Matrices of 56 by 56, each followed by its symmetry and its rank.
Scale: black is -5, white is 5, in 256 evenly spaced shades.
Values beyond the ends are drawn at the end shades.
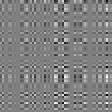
neither, rank one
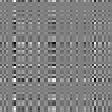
neither, rank one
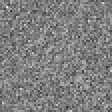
symmetric, full rank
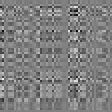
neither, rank two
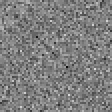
symmetric, full rank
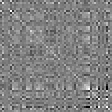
symmetric, rank five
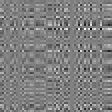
neither, rank two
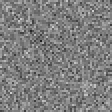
symmetric, full rank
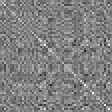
symmetric, rank five
